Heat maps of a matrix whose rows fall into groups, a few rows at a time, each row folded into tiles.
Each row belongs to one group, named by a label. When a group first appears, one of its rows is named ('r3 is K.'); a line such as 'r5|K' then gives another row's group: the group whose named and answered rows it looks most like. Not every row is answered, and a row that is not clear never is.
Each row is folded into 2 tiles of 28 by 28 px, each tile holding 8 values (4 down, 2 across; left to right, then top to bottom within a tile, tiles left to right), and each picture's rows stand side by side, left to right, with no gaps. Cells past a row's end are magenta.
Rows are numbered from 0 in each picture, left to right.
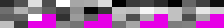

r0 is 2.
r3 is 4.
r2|4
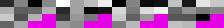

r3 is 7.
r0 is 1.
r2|4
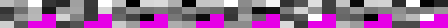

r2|7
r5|2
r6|7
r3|7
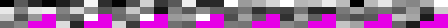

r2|2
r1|2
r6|7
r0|4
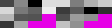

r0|1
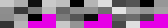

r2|1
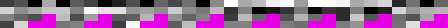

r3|1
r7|1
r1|4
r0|1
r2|1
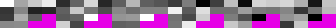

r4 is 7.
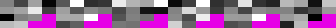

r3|2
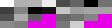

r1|1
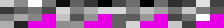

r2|1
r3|2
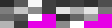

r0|2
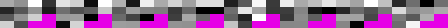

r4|2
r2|7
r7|1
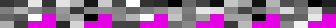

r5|1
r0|2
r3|4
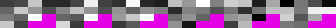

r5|4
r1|2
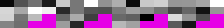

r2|7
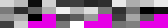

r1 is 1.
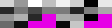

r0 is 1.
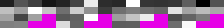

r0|4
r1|2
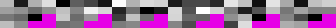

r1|4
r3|4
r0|7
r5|7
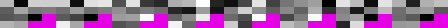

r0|7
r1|7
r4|2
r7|7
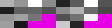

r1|2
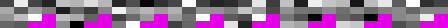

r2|1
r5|7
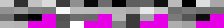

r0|7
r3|7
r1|1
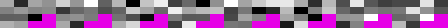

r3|1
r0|7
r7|2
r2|7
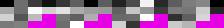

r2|2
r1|1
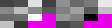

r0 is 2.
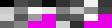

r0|4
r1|2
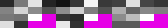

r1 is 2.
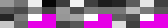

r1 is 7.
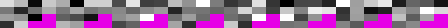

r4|2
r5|4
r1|7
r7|4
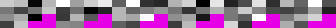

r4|2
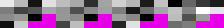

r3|4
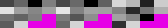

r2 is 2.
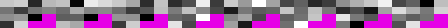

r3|2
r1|7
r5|1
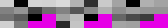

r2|7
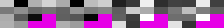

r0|7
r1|7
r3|2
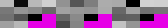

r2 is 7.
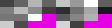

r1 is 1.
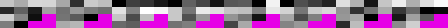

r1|7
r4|1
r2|4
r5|4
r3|4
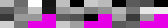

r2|4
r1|7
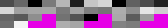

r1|7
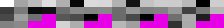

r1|7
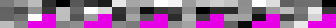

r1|4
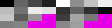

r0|4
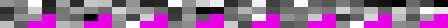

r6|1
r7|4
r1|7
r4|2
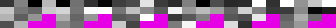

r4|2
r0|1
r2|2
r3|1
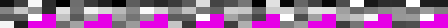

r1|4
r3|2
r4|1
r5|4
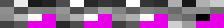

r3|7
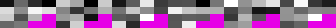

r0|4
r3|1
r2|2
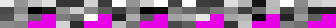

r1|2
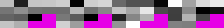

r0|7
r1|7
